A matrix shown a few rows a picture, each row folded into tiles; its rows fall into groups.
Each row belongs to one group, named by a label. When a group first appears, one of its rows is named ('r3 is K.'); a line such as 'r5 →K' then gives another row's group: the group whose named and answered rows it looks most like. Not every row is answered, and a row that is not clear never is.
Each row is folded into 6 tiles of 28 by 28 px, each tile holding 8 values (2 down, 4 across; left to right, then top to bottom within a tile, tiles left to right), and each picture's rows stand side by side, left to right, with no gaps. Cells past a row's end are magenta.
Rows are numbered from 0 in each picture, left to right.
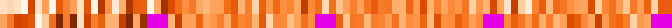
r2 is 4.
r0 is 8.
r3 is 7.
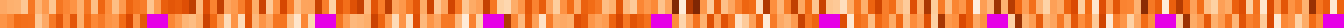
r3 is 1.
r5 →4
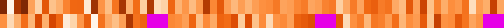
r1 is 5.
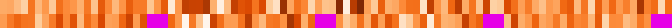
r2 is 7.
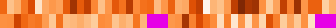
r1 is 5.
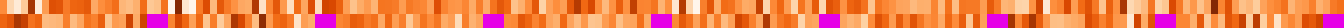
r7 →5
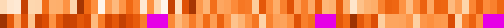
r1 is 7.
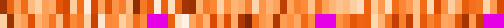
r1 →1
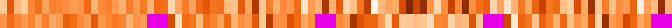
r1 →4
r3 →4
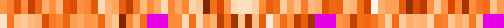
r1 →5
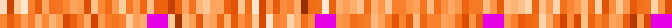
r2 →8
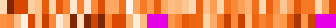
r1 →8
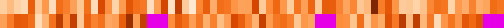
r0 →8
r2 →5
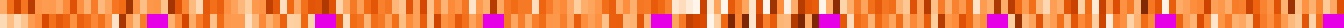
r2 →4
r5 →4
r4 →8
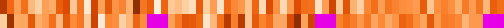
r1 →8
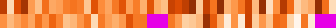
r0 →7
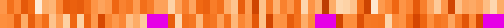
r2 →1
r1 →4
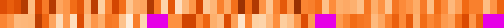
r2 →8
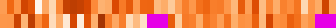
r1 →4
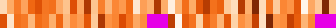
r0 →4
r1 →4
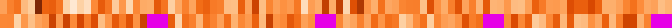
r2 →7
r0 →5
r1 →4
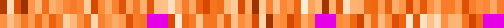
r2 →5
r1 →4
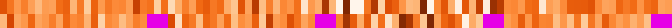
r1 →4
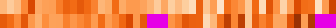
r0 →1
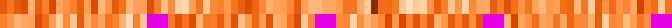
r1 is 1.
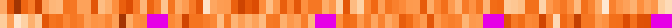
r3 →1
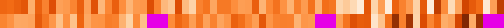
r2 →8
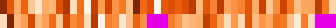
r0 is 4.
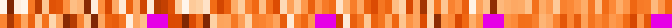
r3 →8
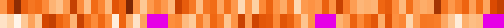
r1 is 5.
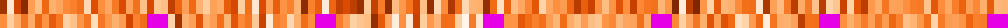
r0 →7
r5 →7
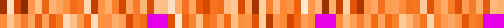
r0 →7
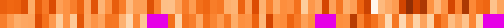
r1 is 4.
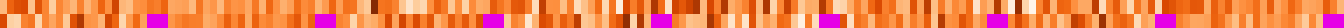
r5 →4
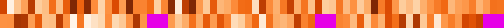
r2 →5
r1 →7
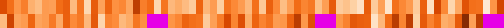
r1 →8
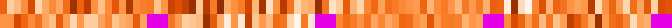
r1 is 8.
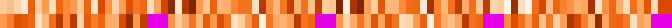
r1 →7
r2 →7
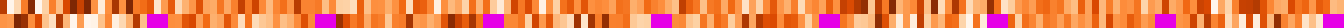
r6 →4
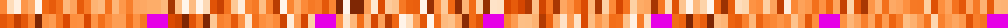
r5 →7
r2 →7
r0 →1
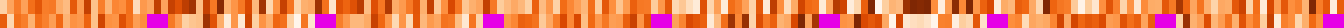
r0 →4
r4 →8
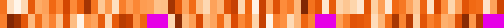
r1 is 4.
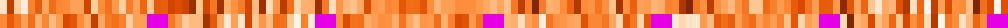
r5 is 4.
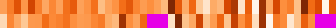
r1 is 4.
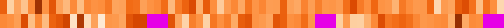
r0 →5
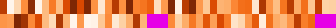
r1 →7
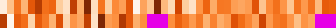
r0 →4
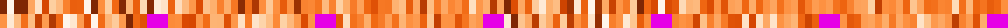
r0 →7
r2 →4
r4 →5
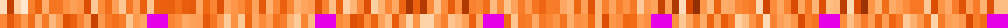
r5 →7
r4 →7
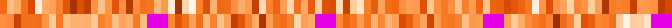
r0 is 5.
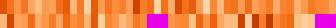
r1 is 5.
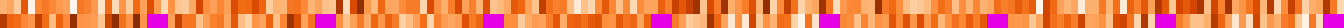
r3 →5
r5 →5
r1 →1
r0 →1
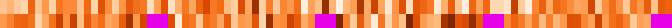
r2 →1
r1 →4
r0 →8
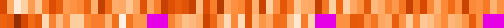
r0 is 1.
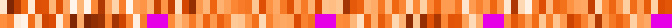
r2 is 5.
